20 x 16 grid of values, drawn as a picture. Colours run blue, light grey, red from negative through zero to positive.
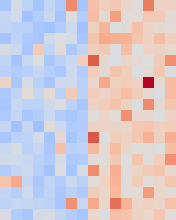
Seam: vertical, 50% of the way across, the right part higher. Average level on the scale: 50%. Ninth with the highest average: middle right.
